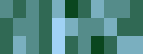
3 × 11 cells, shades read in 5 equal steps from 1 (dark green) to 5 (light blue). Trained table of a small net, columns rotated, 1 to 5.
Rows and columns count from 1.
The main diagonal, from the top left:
3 3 3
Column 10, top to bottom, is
3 2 4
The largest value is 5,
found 2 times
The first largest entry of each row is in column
5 5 5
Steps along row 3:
up down down up down up down up up same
